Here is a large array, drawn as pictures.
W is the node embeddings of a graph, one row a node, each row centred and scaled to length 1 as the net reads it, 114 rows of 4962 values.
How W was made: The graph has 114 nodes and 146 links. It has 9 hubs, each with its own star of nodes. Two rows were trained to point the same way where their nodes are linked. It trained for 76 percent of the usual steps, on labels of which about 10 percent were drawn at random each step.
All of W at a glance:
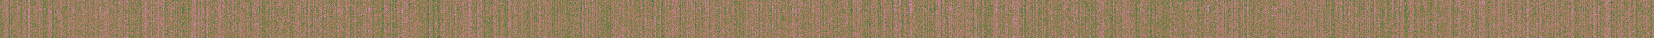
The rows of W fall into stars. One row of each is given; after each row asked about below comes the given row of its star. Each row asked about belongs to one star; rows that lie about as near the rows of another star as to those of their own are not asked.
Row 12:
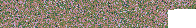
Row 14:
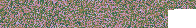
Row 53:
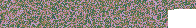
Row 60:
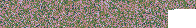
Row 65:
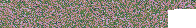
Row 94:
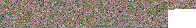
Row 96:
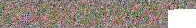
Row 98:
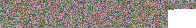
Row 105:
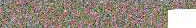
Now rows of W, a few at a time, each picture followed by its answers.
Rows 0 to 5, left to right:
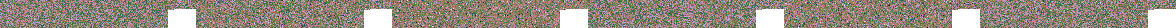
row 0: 65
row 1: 60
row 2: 14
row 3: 14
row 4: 12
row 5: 65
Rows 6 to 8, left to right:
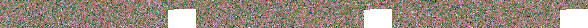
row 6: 53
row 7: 96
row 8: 96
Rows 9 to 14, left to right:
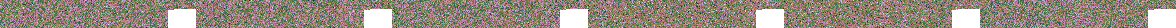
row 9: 96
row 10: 12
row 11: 98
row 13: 14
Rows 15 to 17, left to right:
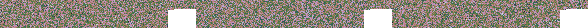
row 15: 94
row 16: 60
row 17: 65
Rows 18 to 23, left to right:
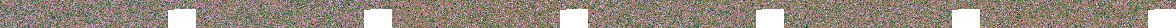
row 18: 94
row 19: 12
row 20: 94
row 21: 53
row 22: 53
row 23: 96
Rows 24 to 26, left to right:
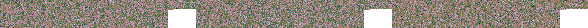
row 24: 105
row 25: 94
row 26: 94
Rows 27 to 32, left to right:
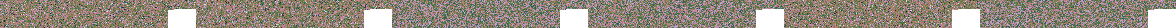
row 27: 105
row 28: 94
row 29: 94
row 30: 65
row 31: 105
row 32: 105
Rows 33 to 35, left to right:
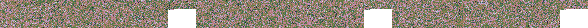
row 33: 105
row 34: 12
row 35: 65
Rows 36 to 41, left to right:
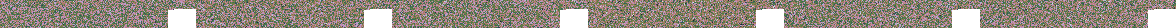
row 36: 105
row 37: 105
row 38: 105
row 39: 53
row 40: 14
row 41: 12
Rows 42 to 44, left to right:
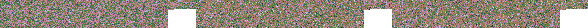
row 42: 105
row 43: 65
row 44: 96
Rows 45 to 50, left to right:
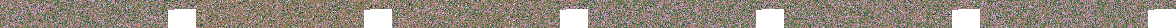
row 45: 94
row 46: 65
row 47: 65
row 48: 65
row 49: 14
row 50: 12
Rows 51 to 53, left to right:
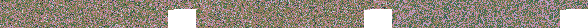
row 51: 98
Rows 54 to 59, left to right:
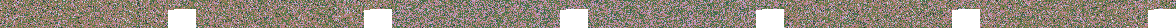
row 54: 12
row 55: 12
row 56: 65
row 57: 12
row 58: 94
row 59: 53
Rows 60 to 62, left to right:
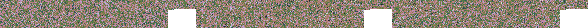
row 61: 96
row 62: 53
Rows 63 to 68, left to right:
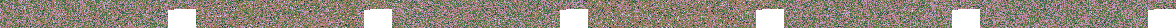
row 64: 96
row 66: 94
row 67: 12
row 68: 12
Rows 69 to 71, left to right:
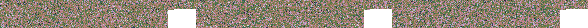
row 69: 12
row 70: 98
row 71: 96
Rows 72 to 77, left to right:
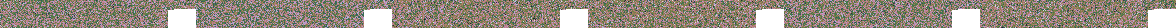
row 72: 96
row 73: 98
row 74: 105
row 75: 98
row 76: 65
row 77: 53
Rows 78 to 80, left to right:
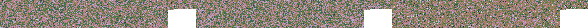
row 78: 98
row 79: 53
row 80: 96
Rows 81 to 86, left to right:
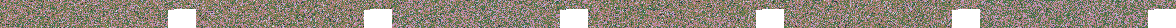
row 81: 53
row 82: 105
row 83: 60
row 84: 96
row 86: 12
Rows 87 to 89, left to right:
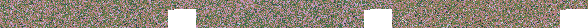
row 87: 65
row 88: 60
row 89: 98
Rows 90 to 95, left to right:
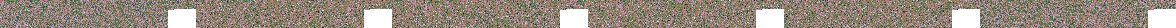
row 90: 105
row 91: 105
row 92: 94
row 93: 94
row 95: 12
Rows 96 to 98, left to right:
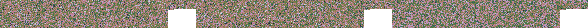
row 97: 65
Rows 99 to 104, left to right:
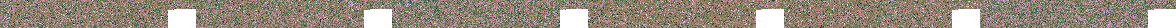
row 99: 65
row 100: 53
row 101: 14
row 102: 98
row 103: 60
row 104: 65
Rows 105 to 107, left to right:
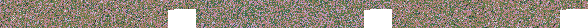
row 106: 96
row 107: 60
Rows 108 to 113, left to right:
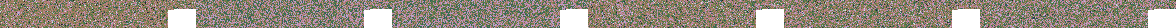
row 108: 53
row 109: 12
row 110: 96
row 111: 94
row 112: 53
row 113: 96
